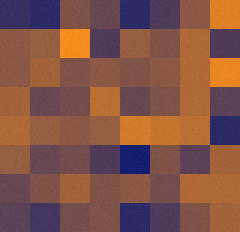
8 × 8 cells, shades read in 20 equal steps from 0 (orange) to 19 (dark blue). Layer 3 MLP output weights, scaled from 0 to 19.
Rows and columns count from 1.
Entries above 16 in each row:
2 0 0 0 1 1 0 1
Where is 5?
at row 4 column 4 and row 5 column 7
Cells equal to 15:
1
